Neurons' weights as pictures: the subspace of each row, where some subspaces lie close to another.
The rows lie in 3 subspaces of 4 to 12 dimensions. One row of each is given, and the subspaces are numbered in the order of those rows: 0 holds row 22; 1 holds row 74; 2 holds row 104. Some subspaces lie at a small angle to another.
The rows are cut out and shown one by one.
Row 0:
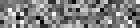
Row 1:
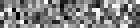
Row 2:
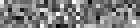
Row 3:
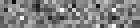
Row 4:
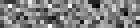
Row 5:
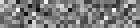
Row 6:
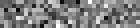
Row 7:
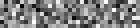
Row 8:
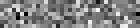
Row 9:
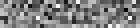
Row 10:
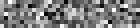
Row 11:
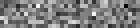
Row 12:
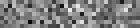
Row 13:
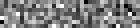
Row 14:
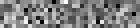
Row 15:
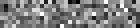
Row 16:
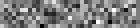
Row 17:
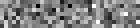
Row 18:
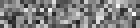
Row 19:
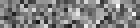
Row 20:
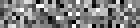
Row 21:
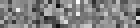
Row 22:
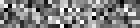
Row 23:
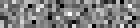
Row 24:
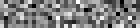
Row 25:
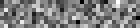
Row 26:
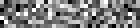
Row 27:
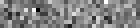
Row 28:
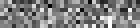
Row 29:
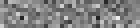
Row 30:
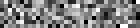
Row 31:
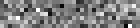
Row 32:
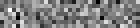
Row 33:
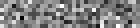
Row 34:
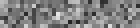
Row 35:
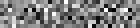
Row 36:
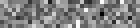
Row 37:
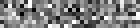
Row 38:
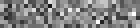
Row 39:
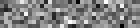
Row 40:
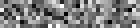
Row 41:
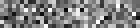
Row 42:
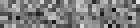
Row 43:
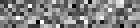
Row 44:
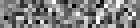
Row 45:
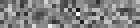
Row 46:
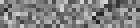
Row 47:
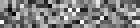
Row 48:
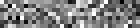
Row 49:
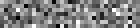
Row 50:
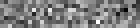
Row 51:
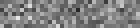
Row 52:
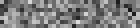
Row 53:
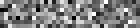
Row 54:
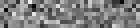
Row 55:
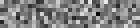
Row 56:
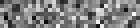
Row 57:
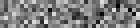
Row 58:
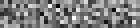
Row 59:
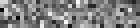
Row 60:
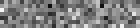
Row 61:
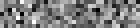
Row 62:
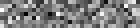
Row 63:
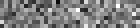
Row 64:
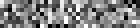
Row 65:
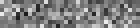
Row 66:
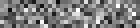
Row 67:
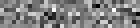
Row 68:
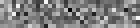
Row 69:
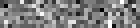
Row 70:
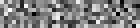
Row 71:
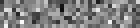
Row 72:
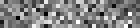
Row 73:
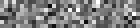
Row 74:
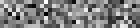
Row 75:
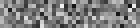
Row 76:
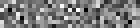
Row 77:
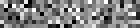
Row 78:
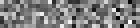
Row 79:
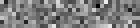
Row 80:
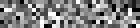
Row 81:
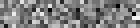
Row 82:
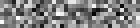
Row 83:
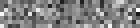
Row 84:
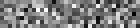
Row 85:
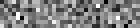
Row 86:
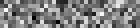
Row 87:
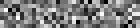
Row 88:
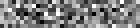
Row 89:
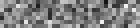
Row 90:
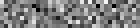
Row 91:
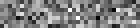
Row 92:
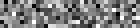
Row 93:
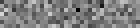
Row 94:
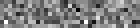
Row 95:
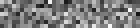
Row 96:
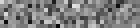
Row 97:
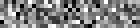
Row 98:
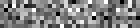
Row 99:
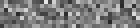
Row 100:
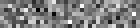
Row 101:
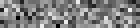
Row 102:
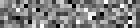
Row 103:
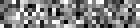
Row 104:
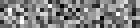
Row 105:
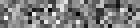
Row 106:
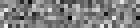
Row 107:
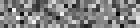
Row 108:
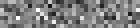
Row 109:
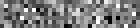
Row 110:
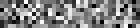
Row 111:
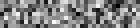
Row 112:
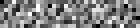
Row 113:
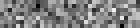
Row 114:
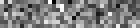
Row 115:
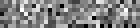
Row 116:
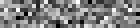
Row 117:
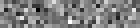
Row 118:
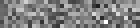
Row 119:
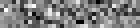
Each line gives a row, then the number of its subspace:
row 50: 1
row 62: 2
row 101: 1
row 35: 1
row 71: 0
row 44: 0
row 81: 0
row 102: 1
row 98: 2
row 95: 1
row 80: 1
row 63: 0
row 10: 1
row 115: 1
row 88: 1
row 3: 2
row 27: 0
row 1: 0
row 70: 1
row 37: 0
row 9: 1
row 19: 0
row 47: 0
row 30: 2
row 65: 1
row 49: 1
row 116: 1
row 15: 1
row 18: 0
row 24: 1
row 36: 1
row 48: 1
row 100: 0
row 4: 1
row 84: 0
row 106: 1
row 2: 2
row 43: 2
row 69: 1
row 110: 1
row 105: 1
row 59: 1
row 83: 1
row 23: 1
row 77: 0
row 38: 2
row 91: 2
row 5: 1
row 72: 1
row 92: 0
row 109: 0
